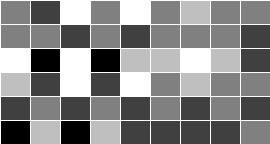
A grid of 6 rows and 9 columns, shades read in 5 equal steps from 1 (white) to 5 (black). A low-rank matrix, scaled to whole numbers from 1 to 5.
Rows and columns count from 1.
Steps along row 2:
same up down up down same same up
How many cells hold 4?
16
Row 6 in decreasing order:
5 5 4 4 4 4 3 2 2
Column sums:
18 21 16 20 16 18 16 18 21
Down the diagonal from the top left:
3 3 1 4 4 4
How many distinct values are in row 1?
4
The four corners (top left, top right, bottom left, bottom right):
3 3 5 3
